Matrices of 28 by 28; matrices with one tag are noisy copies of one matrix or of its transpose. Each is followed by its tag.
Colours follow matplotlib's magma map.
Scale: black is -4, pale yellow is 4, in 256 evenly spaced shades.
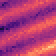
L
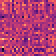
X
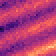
L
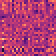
X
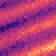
L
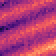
L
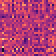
X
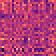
X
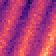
L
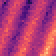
L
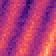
L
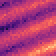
L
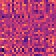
X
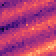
L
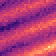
L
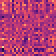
X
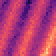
L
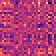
X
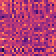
X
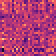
X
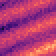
L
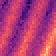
L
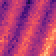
L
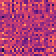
X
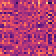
X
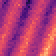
L
